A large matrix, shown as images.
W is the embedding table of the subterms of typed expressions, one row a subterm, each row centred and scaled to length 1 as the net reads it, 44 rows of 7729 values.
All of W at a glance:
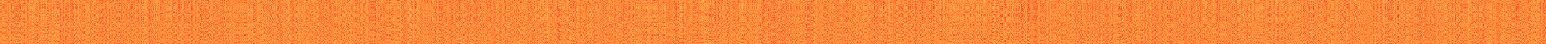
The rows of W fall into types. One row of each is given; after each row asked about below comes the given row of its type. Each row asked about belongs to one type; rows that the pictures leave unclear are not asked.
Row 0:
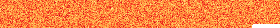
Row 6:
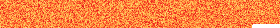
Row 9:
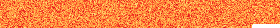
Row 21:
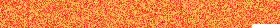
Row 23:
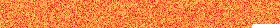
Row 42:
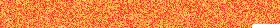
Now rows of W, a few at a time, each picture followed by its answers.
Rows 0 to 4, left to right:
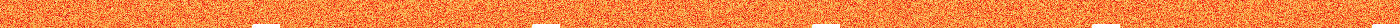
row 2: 23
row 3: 21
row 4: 6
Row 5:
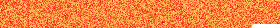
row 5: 21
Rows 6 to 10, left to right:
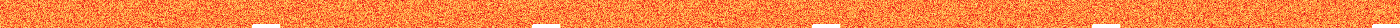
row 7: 6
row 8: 6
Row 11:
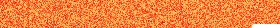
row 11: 21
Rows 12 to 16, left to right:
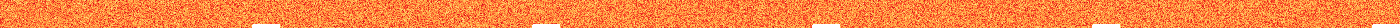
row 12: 42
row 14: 9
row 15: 9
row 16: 6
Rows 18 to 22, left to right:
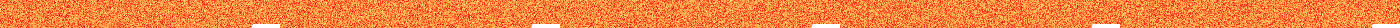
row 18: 0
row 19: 21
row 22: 42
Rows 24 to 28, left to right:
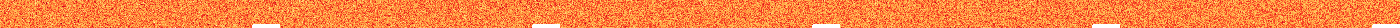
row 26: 0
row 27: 6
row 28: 21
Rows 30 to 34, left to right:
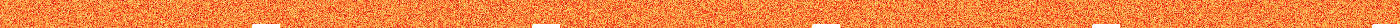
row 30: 42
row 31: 9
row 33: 6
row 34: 0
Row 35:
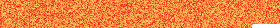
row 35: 42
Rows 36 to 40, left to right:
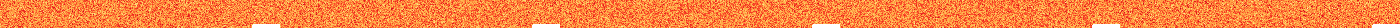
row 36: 9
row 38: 42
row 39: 9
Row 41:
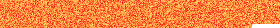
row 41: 23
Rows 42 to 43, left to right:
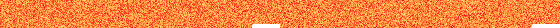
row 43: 21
